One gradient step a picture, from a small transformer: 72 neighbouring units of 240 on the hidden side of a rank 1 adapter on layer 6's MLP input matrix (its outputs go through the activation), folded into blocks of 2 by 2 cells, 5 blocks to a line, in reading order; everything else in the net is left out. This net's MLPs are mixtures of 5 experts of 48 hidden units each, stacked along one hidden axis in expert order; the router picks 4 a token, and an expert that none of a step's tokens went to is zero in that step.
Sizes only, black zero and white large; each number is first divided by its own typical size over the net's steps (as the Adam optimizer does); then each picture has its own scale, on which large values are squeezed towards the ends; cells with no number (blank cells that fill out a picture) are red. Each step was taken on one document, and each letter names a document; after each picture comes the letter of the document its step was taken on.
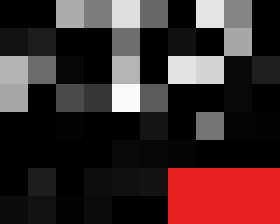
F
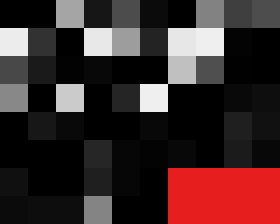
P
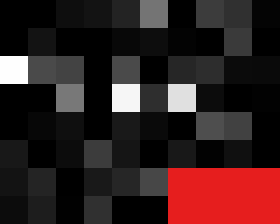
F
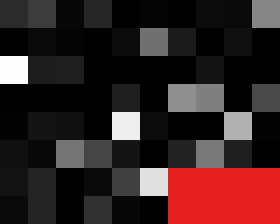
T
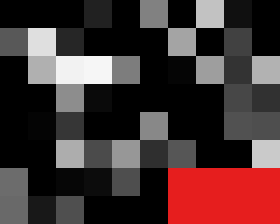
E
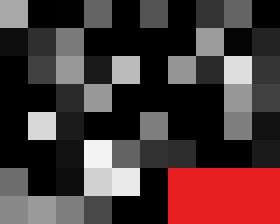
E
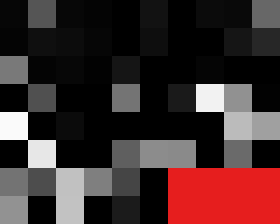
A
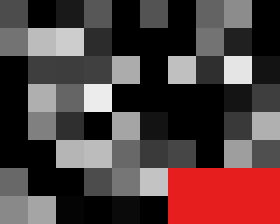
E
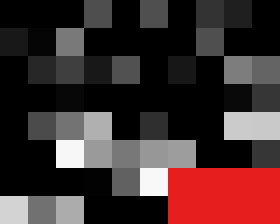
E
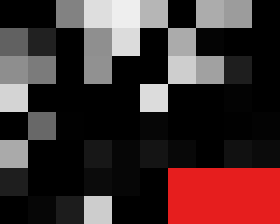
P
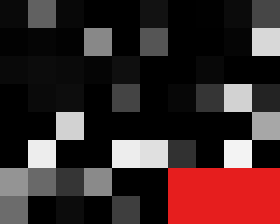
A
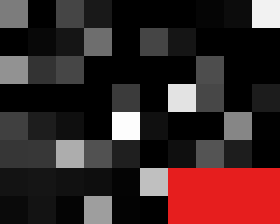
T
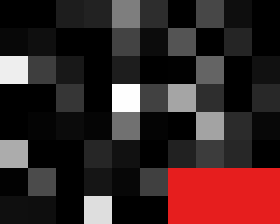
F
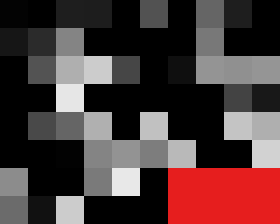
E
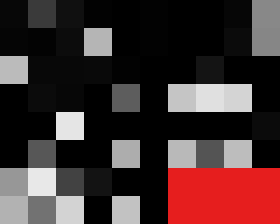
A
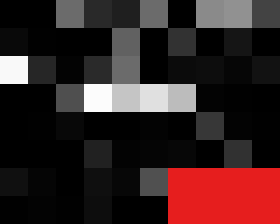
F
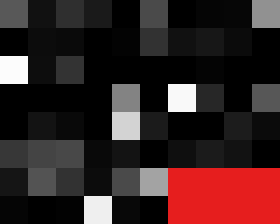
T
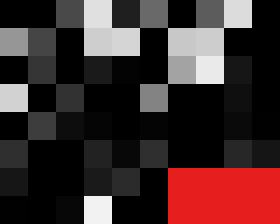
P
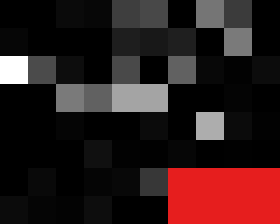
F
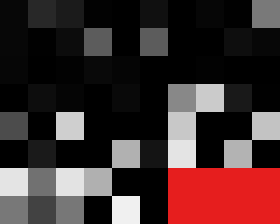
A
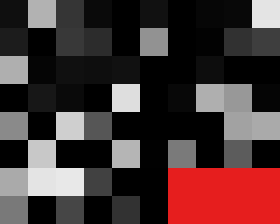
A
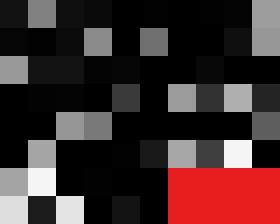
A
